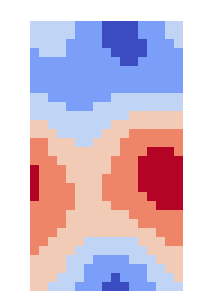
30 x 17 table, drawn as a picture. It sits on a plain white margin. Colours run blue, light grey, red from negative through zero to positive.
Average level on the scale: 50%. Ninth with the lowest average: top middle. Stripes: none. Ninth with the highest average: middle right.
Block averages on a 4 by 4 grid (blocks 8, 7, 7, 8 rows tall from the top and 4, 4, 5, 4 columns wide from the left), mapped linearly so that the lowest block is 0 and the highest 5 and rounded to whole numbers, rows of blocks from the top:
1101 / 2233 / 4345 / 3213
